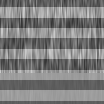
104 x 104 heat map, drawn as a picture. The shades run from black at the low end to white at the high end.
Average level on the scale: 50%. Seam: horizontal, 70% of the way down, the bottom part calmer. Stripes: horizontal, repeating 5 times. Slope: none.
